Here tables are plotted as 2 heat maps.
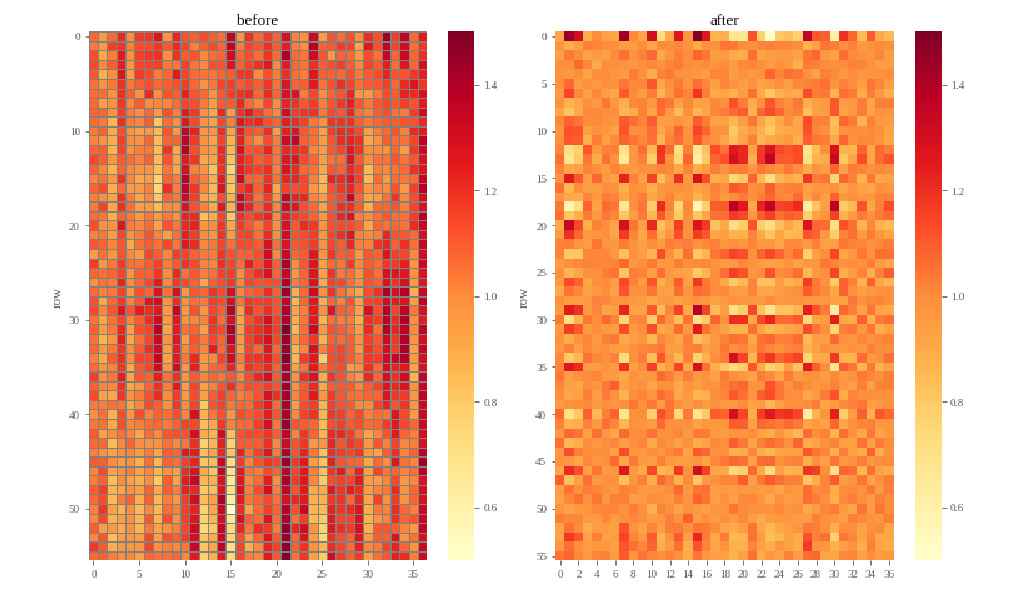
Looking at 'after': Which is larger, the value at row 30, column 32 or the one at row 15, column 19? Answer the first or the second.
the first
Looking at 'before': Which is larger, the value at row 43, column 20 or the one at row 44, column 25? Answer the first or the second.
the first
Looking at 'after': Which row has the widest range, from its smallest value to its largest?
0
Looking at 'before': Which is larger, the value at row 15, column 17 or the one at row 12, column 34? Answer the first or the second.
the first
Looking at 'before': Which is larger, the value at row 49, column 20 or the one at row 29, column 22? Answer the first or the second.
the first
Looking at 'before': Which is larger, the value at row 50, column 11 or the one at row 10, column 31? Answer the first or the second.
the first
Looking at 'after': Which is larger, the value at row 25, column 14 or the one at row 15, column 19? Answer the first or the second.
the first
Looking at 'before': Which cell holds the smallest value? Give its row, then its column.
50, 15
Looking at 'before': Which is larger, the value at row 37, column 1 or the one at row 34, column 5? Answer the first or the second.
the second
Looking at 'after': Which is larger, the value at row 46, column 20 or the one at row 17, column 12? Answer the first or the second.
the second
